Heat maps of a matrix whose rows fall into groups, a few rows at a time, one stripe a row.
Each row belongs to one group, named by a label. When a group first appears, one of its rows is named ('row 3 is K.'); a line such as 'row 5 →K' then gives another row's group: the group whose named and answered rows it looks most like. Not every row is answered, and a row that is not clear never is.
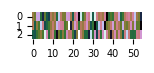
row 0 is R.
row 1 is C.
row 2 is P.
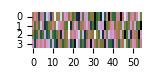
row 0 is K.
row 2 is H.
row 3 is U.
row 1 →C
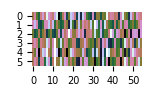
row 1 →P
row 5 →K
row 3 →K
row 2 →H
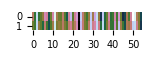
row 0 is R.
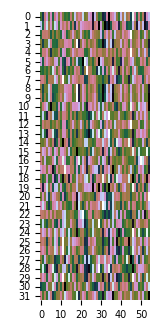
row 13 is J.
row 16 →R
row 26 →K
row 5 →U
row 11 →J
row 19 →U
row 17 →C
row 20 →P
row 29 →K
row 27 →R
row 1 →U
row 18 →H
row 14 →H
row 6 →P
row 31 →C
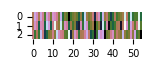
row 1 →K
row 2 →C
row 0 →K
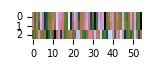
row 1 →C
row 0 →C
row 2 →H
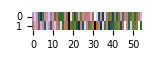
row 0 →P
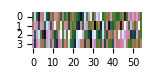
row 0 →J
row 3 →U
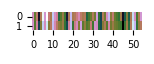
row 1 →R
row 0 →R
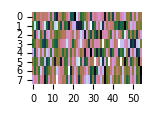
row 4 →U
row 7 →C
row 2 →U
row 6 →C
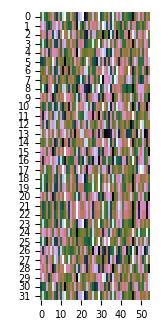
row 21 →H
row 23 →J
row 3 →J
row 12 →R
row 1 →P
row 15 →C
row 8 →J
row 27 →K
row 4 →P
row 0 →J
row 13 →U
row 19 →J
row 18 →J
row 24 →K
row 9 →C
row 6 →H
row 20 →C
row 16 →U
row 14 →H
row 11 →U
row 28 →C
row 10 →H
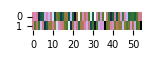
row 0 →P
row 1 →C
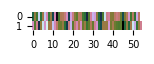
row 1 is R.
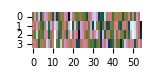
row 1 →R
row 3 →K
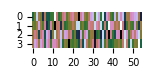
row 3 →K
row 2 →K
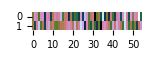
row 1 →U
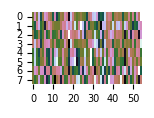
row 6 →K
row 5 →J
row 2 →H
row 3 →P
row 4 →J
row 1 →U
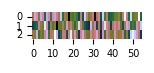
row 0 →K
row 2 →R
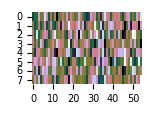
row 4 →U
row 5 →K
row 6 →R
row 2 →R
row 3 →C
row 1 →H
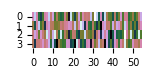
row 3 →U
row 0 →P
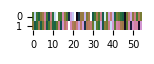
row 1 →H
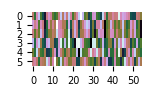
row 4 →R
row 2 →C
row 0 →U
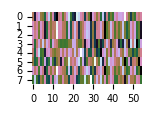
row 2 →C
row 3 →U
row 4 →U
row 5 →H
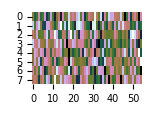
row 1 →U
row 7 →K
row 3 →U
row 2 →R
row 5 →P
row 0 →H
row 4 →K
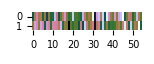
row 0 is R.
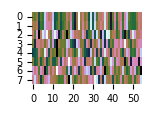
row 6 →C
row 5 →H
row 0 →P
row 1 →P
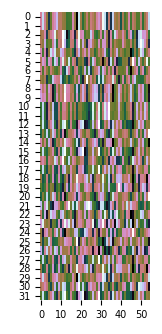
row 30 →R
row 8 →C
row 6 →R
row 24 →U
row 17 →J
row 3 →R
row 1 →P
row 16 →K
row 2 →R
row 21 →U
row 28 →H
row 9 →C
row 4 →R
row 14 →C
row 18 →H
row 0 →P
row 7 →P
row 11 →J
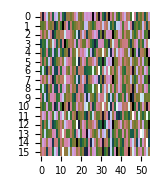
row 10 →H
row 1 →H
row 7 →C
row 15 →K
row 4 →H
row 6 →J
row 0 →U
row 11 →K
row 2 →C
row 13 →R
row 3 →P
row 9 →R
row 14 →K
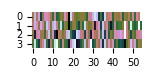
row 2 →U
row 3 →J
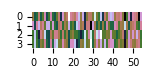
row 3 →J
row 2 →J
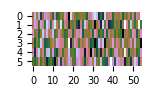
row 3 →C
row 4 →U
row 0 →P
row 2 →R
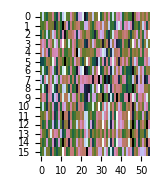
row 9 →K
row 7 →U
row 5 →P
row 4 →P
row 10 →J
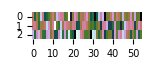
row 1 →K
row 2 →U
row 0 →C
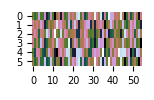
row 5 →H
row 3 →C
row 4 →U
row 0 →H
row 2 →K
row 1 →C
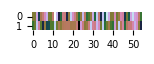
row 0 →R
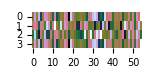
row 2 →J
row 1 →K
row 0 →P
